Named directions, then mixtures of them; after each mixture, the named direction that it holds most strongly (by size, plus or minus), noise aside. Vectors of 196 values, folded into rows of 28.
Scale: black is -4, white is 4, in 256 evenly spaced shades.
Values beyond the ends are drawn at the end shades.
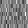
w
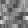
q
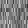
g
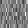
w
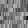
q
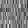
g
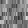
q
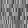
g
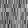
g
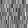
w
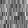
w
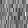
w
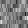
q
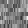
q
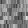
q
